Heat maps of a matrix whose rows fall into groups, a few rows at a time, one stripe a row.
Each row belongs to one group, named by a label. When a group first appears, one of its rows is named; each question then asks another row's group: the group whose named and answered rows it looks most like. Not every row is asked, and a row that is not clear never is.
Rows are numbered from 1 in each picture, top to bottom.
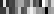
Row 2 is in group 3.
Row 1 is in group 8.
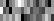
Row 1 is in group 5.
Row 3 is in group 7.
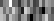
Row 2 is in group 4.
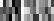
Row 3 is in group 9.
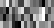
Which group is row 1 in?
4
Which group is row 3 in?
3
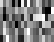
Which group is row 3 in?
3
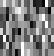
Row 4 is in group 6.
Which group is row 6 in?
8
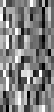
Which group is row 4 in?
4
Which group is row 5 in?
7
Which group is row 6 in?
4
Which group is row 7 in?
4
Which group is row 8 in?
5
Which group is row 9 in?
7
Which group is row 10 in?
4
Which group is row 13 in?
4
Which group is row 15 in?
5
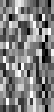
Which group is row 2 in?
7
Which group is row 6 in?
3
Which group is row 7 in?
4
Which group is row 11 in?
5
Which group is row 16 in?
3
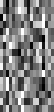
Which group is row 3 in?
8
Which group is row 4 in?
3
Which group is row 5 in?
6
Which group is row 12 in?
4
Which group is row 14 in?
5
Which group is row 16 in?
6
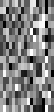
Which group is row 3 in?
9
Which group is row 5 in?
9
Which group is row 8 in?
3
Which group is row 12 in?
3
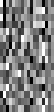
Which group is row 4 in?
3
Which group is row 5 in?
4
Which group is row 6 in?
9
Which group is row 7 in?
9
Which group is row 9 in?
6
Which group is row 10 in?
4
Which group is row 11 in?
5
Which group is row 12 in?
3
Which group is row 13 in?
4
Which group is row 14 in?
8
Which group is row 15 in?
6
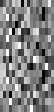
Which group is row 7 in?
5
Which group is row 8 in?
4
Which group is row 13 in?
7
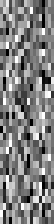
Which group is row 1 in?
4
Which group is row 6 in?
7
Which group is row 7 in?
4
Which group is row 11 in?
4
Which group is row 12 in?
7
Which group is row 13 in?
6
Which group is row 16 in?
7
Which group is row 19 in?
8
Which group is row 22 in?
4
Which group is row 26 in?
4
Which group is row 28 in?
6
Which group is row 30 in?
9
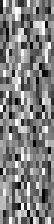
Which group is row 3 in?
7
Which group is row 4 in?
3
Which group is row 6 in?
5
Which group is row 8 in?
6
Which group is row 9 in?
6
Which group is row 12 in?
5
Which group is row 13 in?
7
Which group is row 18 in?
7
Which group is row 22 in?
5
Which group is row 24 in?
7
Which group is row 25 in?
8
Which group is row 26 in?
7
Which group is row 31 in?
5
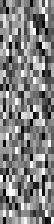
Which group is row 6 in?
8
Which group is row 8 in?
4
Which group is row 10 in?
3
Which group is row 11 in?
9
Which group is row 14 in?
4
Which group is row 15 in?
7
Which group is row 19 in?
7
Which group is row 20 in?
4
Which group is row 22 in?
7
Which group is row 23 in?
3
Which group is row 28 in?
6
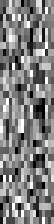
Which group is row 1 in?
7
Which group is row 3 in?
5
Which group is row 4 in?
9
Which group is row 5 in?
6
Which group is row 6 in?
6
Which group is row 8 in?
3
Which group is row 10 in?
9
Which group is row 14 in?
3
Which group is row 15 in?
4
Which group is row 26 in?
8
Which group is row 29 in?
5
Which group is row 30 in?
9
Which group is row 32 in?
8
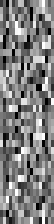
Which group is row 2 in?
3
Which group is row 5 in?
5
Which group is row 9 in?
3
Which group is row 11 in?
4
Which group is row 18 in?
7
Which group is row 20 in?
3
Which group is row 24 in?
5
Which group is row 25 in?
3
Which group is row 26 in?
5
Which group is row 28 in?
7
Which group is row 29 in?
4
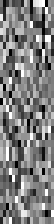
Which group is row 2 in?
6
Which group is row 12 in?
8
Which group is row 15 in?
8
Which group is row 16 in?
4
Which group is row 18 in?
5
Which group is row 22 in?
4
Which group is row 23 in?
4
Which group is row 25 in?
6
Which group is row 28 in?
6
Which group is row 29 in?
7
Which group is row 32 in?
8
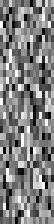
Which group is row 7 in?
5
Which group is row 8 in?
8
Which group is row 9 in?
6
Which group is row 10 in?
4
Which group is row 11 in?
7
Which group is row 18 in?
6
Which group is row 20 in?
9
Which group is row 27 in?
3
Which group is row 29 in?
5
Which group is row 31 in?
9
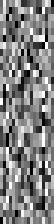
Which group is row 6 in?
3
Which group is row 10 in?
9
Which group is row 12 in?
7
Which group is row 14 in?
3
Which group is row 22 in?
4
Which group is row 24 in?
6
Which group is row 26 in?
7
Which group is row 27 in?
6
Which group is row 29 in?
4
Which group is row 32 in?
8
